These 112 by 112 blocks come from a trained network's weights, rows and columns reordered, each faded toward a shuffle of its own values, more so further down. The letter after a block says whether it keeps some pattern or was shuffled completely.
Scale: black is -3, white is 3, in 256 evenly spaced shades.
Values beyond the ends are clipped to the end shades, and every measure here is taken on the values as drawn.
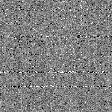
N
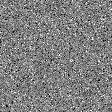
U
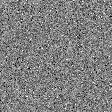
U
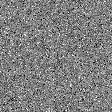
U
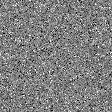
U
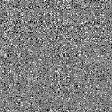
N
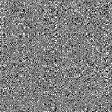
N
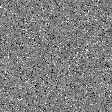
U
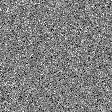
U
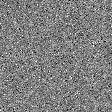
U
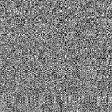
N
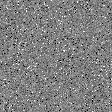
U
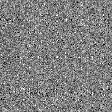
N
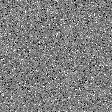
U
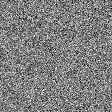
U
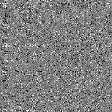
N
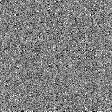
N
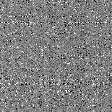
N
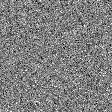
U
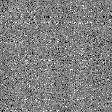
N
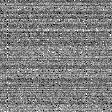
N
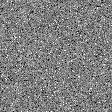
U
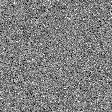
U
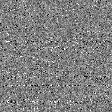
N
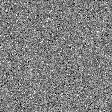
U
